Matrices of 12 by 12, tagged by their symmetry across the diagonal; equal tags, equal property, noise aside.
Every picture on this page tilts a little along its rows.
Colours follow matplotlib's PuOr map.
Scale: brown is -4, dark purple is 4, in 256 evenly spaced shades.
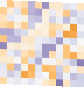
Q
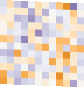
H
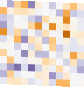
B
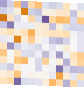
H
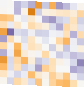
B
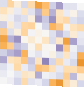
Q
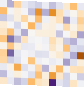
B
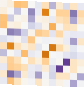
Q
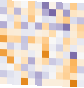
H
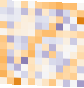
Q
